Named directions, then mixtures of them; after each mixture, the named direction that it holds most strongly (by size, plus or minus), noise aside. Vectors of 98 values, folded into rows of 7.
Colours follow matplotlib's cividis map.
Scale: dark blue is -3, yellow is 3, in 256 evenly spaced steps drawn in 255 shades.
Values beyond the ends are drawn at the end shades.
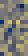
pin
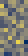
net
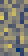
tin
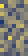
net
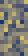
tin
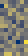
net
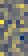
pin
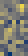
pin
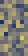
tin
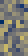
pin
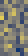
tin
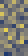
net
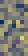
pin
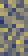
net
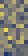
net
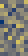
net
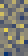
net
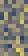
tin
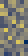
net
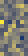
pin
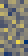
net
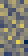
net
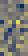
pin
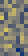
tin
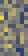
tin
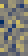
pin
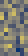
tin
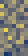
net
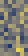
tin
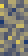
net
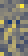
pin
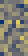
pin
